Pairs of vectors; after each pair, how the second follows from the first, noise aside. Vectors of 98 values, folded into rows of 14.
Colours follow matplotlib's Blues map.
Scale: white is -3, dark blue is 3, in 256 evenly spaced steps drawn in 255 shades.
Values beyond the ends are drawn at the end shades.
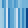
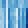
copied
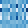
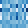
copied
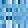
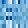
copied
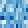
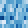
copied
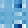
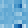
shrunk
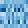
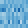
shrunk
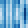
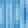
shrunk
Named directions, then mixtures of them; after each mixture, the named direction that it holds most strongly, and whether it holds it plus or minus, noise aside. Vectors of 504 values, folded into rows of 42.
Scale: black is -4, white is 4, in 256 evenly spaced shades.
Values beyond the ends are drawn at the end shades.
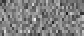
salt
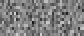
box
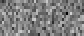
box, plus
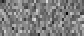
salt, plus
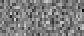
box, plus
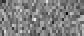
salt, plus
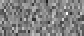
salt, minus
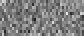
salt, minus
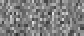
box, minus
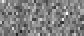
box, minus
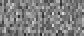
box, minus
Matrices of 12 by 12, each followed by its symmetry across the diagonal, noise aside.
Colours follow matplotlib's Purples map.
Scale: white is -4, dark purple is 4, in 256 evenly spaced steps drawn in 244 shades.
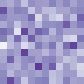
neither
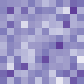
symmetric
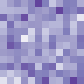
neither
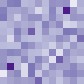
symmetric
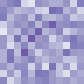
symmetric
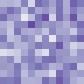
neither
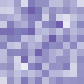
symmetric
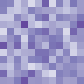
symmetric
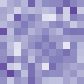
symmetric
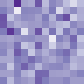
neither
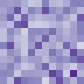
symmetric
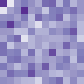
symmetric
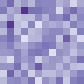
symmetric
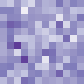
neither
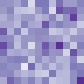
neither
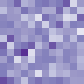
neither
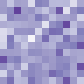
neither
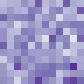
neither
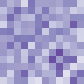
symmetric
